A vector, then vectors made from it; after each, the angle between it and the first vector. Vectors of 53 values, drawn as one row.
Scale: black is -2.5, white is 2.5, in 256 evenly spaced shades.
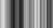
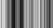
nearly parallel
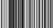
partly aligned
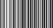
orthogonal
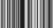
partly aligned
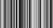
partly aligned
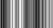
nearly opposite
